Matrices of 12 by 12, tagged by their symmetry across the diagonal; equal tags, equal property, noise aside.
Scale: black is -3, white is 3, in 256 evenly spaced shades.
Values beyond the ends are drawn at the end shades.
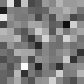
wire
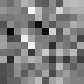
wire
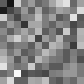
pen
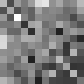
pen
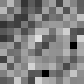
pen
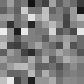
wire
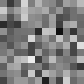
wire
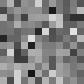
wire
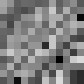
pen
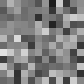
wire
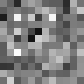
pen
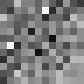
pen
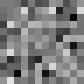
pen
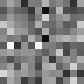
wire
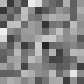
pen
